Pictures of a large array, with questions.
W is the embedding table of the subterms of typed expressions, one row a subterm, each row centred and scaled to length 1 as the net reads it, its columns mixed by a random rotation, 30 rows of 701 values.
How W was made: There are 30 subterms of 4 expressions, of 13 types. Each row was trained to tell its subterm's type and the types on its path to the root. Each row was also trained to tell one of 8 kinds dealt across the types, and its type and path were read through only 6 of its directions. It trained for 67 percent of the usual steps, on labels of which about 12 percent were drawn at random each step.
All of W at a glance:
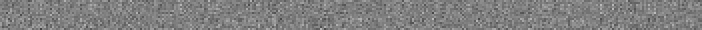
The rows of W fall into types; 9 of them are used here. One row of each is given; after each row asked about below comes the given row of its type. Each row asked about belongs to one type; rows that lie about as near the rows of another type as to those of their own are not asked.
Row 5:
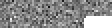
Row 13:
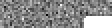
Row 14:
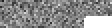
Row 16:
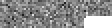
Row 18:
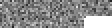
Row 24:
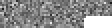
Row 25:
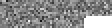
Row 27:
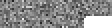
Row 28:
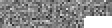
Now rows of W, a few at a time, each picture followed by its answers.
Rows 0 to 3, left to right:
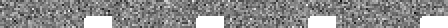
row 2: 18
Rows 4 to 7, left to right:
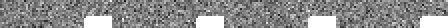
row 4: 5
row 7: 16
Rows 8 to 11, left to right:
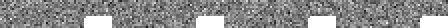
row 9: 5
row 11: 18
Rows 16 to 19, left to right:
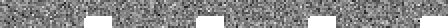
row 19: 18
